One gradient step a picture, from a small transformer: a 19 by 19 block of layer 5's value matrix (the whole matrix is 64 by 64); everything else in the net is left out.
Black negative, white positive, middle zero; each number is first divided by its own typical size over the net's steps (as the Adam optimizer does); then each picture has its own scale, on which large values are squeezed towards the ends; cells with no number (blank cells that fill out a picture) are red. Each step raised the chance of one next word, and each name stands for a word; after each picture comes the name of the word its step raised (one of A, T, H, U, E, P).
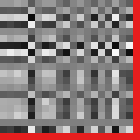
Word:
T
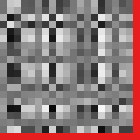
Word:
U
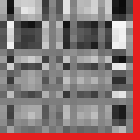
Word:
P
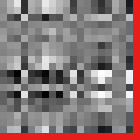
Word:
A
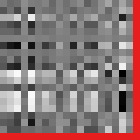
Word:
A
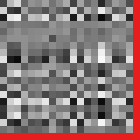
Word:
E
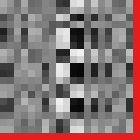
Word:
U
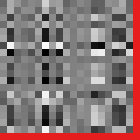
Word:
T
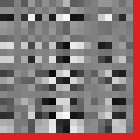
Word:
E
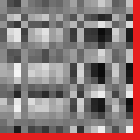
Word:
U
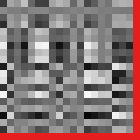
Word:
E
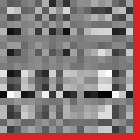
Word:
T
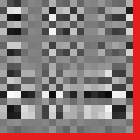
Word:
T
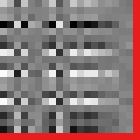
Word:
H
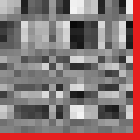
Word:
P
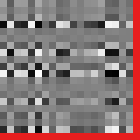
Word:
H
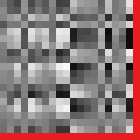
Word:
U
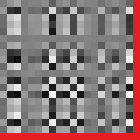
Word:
E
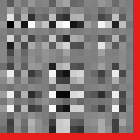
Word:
A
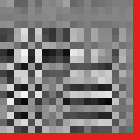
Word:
E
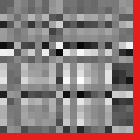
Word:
T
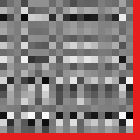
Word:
E
